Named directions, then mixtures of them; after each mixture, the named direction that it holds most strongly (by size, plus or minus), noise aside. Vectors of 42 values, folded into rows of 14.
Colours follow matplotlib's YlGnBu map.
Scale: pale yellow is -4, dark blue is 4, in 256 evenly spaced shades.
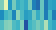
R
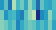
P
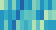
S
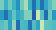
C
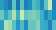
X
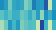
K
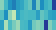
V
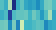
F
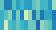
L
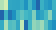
R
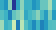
F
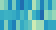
S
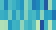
K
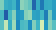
C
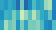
X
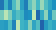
C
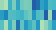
C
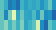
V
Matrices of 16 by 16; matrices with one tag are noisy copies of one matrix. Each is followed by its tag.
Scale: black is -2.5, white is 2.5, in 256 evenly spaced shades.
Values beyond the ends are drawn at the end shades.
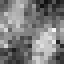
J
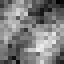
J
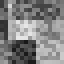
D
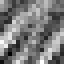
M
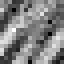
M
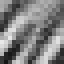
M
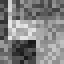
D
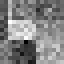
D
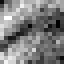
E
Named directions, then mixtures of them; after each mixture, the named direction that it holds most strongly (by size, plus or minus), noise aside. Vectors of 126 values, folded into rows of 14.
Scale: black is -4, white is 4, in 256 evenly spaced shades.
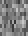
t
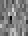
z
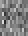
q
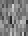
z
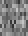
t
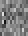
q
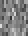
z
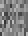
q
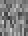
q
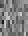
q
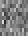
q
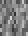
t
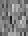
t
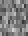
t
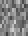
t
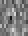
z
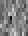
z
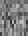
t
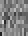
q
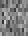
q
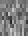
z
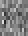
q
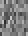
q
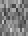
q
